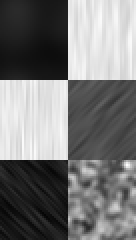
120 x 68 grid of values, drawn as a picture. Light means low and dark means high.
The table splits into 3 rows of 2 panels. Panel 1,1: very high, smooth, faint in contrast. Panel 1,2: very low, streaked downward, faint in contrast. Panel 2,1: very low, streaked downward, faint in contrast. Panel 2,2: high, slanting up to the right, faint in contrast. Panel 3,1: very high, slanting down to the right, faint in contrast. Panel 3,2: middling, blotchy, strong in contrast.
